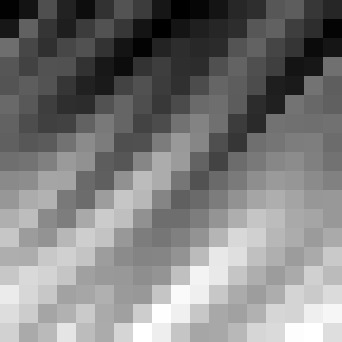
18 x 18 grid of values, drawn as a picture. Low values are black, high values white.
Streaks slant up to the right. The middle right is the smoothest part. Values rise toward the bottom. The top middle is the ninth with the lowest average.
